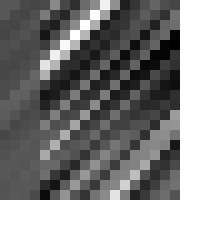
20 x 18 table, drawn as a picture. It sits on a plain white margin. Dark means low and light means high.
Overall the values sit about 30% of the way up the scale. The halves do not mirror each other. The left part is calmer, up to a seam about 20% of the way across. Streaks slant up to the right. The values are skewed, with a long tail toward high values.
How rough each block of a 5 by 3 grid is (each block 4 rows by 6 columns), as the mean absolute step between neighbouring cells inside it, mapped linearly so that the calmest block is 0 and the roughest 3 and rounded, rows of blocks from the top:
031 | 121 | 021 | 011 | 021
